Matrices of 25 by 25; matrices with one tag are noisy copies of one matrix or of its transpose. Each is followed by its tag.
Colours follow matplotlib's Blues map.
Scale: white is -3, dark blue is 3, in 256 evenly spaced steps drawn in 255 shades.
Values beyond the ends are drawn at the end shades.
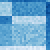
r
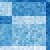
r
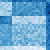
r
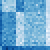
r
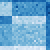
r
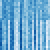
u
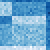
r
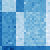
r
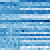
u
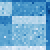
r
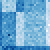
r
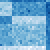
r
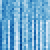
u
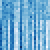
u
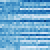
u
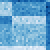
r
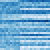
u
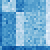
r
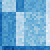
r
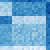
r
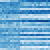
u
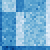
r
